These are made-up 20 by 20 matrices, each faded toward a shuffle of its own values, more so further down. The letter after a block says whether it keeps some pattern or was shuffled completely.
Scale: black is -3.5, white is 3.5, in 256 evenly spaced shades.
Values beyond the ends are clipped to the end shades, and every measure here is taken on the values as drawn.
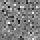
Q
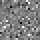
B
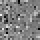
Q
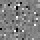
Q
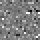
B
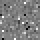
B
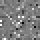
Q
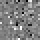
Q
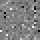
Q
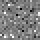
B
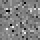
B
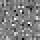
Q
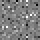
Q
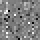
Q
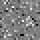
B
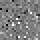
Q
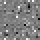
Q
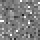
B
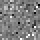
Q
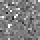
B
